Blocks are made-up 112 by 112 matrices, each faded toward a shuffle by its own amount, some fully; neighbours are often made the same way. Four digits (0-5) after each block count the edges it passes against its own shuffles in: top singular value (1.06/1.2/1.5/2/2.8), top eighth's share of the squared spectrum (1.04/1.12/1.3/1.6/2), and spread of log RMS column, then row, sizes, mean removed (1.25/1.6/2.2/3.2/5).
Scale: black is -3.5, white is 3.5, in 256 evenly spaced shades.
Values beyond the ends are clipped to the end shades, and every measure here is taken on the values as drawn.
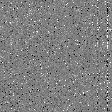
4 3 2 0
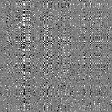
5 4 4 3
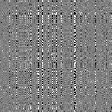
5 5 4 3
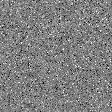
0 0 0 0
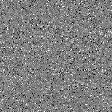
3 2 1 1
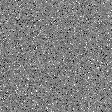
1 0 0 0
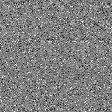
3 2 0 1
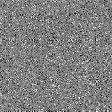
4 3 1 2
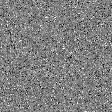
2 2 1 0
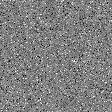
0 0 0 0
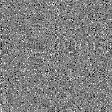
4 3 2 2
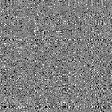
4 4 2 3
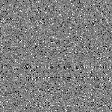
4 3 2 2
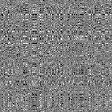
5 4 3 3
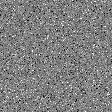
1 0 0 0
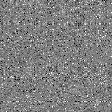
4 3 1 2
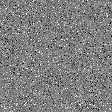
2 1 0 0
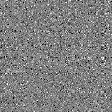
4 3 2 2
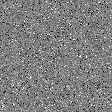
0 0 0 0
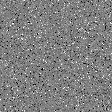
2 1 1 0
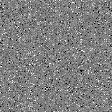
3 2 2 1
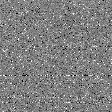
2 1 0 2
